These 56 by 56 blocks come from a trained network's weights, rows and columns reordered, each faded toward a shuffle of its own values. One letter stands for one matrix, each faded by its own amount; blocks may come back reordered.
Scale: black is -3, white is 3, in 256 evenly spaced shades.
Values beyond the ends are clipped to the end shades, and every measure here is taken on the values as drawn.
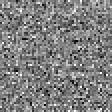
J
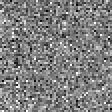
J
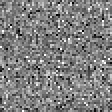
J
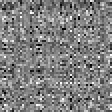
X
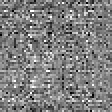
X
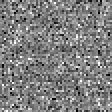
J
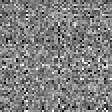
X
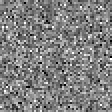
J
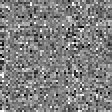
X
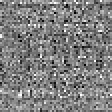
X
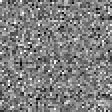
J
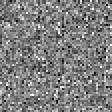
J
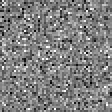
J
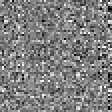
X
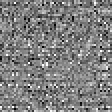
X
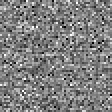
J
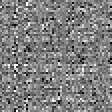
X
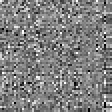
X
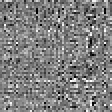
X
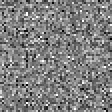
J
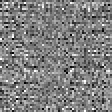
X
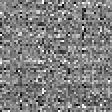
X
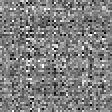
X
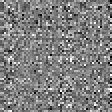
X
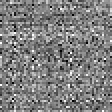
X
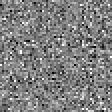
J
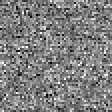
J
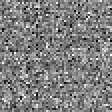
J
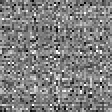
X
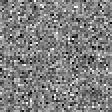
J
